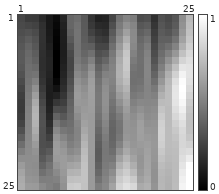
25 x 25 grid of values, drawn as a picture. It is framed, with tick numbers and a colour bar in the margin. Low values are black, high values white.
Lone odd cells: none. Roughest part: middle left. Slope: up to the bottom right. Grain: streaks running down.
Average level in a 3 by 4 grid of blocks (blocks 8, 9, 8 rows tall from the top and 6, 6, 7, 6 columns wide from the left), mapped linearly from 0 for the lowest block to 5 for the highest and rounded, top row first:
0123 | 1235 | 3345
